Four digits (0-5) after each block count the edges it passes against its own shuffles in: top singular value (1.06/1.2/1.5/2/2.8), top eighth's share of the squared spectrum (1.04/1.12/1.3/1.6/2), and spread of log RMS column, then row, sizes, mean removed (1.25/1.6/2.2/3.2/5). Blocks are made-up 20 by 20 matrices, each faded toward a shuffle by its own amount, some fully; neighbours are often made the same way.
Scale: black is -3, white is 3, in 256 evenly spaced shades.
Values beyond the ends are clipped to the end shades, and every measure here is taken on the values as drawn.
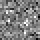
0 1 0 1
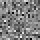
0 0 0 0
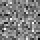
1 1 0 0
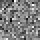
0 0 0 0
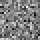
0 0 0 1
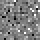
0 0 0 0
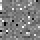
2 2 0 0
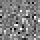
2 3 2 1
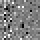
2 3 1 0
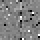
2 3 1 0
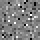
0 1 0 0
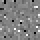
0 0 0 0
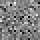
2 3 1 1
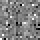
2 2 0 0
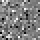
0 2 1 0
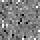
1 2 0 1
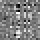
3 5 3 0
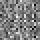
3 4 1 1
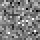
1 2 0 0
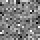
1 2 1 0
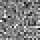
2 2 0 0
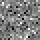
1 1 0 0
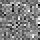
3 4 2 1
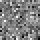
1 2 0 0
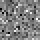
0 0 0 0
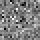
1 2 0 0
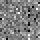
2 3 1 0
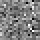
2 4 1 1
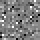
0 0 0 0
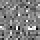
2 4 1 2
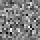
1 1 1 1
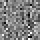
1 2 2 0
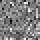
1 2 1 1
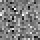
1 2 0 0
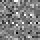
1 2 0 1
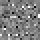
1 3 0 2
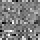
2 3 0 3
